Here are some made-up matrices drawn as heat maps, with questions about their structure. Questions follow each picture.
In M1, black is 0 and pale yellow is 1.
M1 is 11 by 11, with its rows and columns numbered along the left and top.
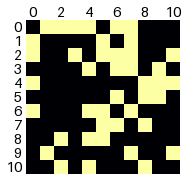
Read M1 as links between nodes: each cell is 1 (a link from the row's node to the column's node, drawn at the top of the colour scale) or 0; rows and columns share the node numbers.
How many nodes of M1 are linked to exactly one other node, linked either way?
0
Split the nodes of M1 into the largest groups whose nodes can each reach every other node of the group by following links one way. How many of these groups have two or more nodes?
1
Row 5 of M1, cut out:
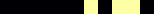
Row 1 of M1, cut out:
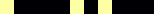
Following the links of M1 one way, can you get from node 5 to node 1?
yes
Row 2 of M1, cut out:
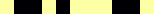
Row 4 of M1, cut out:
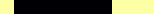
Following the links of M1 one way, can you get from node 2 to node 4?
yes
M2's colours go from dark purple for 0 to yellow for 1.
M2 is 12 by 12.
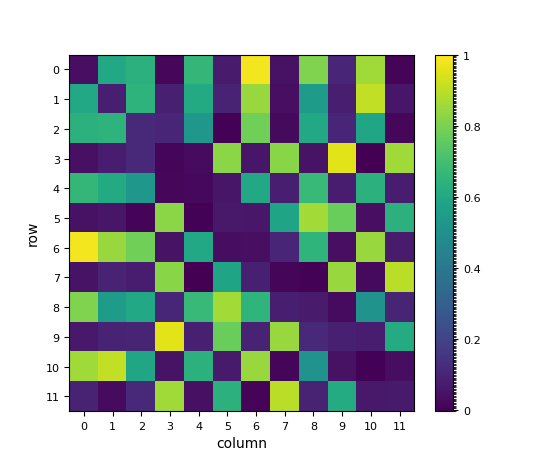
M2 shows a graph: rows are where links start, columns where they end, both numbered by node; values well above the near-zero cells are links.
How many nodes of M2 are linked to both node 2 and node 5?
1
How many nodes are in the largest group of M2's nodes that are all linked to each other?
7
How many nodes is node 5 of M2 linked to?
5
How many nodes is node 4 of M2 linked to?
6
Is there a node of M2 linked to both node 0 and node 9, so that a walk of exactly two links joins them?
no
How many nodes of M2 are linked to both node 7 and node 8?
1
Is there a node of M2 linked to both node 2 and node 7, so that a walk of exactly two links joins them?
no
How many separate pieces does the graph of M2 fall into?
1
